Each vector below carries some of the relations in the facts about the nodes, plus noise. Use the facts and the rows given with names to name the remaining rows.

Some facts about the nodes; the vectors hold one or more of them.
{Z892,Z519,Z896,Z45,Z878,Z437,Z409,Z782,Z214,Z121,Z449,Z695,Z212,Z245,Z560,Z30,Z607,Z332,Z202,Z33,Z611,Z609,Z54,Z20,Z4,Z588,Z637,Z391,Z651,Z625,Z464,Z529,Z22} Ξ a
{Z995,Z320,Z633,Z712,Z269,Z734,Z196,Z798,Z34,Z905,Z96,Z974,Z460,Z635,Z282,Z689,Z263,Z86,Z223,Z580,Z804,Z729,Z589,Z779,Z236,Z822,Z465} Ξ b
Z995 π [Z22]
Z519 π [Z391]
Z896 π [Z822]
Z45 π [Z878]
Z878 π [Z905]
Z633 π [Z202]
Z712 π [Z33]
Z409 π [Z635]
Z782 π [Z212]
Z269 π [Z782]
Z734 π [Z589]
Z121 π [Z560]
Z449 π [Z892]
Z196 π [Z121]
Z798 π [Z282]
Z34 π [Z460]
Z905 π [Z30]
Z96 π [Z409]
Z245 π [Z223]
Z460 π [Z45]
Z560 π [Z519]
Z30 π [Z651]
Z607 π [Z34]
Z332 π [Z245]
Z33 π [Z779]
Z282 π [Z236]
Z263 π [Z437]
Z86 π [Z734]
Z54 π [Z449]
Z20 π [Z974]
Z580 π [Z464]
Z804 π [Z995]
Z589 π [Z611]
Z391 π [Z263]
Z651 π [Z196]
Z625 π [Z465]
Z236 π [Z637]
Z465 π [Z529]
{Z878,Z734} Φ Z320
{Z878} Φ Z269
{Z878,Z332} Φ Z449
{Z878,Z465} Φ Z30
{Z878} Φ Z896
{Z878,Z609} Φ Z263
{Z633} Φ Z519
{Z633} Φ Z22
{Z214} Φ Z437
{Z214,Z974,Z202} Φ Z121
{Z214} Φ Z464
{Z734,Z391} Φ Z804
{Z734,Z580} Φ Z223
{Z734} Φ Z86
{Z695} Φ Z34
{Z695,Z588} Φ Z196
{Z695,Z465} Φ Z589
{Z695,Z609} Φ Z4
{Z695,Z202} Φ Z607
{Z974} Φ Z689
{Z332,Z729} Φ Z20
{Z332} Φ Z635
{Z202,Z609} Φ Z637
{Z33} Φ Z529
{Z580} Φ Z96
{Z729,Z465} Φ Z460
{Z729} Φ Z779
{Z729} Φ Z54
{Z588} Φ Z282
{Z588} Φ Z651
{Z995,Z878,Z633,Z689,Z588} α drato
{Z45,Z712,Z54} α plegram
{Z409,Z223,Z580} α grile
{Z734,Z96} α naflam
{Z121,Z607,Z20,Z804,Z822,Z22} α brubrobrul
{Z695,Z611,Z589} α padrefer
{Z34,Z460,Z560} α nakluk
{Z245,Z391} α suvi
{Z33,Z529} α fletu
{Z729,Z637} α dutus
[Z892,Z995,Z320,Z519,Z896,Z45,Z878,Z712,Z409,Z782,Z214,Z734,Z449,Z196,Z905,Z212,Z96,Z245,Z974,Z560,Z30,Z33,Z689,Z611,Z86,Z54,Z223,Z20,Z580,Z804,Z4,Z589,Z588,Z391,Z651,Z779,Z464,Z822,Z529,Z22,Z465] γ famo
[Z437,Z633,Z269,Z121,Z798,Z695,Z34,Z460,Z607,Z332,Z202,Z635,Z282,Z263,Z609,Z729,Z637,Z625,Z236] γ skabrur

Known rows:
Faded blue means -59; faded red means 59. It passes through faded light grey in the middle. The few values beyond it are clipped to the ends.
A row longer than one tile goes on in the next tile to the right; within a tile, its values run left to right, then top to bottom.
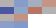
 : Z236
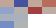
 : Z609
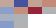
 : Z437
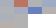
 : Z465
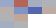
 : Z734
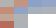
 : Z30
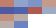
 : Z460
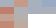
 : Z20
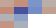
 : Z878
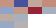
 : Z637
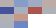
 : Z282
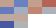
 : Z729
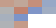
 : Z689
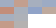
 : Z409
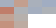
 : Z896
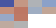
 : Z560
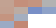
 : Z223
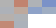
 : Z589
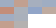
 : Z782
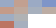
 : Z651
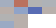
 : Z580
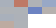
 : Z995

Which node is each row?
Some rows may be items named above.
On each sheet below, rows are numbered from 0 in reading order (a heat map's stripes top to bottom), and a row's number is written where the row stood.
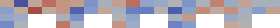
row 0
Z202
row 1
Z45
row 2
Z905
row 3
Z633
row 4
Z33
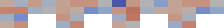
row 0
Z464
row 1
Z223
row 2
Z519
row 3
Z223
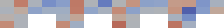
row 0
Z589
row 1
Z196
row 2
Z30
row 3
Z45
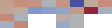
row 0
Z320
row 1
Z637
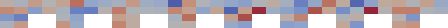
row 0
Z214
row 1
Z905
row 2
Z449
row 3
Z391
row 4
Z263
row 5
Z332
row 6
Z607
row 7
Z4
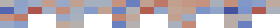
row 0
Z269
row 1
Z33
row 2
Z635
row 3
Z779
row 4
Z34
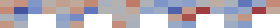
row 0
Z878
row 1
Z974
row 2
Z589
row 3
Z263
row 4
Z625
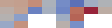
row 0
Z822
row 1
Z121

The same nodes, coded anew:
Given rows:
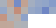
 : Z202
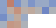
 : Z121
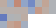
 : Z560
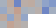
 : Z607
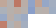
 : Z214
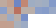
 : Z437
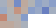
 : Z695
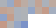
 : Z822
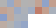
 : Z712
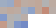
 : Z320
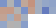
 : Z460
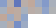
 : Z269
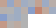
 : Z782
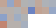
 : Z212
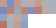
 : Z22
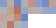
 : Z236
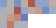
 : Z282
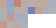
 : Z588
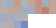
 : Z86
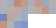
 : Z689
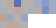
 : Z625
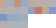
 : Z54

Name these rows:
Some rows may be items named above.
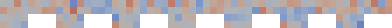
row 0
Z580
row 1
Z437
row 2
Z464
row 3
Z391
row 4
Z449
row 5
Z30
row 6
Z734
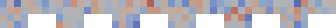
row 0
Z269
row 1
Z4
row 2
Z589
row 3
Z34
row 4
Z633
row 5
Z263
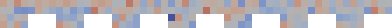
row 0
Z878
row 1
Z30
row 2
Z974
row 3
Z196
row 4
Z729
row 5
Z4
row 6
Z449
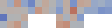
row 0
Z560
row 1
Z637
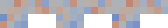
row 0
Z689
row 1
Z465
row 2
Z689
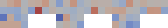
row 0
Z651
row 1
Z196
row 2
Z779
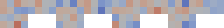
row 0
Z45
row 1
Z34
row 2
Z223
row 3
Z635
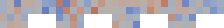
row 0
Z607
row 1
Z519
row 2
Z905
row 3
Z332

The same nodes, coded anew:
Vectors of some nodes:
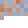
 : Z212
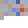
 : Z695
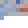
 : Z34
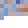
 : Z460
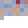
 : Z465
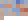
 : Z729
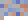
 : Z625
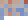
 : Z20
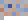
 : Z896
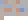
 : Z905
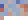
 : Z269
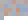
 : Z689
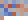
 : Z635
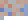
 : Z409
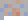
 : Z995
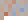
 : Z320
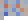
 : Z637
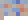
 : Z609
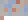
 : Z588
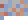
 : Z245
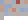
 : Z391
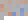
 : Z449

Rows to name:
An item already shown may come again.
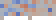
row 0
Z625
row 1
Z580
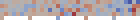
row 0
Z4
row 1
Z580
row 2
Z223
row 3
Z464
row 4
Z332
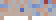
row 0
Z580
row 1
Z465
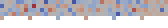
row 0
Z633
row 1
Z121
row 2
Z282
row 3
Z588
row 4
Z437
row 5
Z580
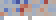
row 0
Z332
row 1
Z391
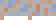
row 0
Z214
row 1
Z779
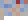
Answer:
Z465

